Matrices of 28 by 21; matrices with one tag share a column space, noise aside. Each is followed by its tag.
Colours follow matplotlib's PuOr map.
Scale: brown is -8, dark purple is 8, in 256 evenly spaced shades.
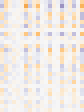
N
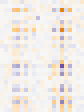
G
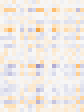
G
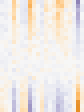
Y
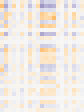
N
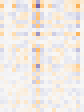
N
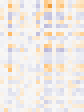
N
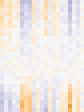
Y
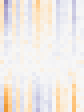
Y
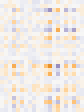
G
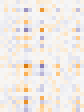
G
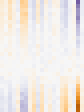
Y
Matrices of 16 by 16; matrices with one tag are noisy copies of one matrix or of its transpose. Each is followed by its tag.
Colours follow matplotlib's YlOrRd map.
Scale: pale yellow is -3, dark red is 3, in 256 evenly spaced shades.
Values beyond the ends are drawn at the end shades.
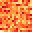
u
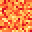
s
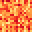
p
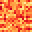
p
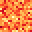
s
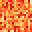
u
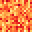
p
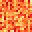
u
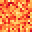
s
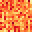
u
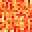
u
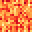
p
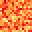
s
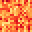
p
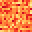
u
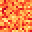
s
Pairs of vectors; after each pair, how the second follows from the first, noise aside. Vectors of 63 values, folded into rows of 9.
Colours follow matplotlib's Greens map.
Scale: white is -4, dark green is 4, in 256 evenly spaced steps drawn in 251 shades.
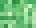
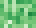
wrapped around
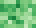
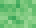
shrunk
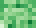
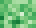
shuffled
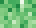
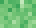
shrunk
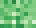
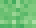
shrunk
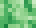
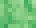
shrunk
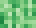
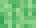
shrunk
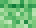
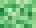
shuffled
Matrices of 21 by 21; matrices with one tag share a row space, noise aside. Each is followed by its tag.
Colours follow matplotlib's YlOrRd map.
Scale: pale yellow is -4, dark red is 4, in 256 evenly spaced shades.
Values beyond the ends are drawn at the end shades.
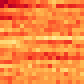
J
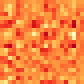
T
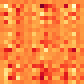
T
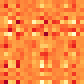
T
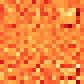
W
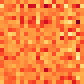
W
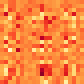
T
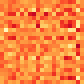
W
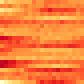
J
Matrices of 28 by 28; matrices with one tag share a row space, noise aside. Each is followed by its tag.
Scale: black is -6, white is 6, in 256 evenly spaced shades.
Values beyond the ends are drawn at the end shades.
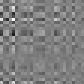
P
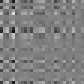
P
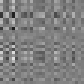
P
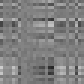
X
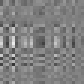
P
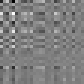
P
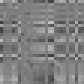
X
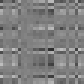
X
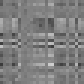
X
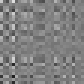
P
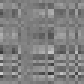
X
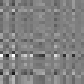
P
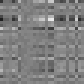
X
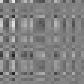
P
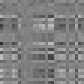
X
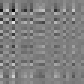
P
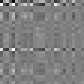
P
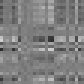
X
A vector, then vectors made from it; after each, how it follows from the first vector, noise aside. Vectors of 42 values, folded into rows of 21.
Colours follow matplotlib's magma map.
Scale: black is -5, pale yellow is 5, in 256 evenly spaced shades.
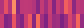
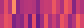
sign-scrambled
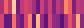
scaled up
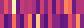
scaled up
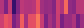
sign-scrambled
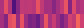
sign-scrambled
